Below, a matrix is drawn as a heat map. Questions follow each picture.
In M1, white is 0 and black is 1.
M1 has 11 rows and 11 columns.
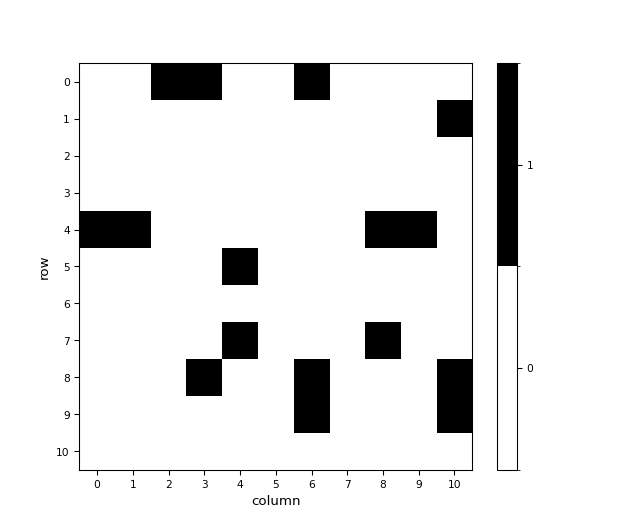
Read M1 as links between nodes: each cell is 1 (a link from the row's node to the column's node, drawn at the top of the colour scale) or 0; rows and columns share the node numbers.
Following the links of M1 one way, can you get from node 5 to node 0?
yes
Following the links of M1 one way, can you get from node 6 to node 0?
no
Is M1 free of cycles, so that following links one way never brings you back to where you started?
yes
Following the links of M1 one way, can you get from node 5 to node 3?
yes
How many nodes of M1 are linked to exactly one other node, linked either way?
2
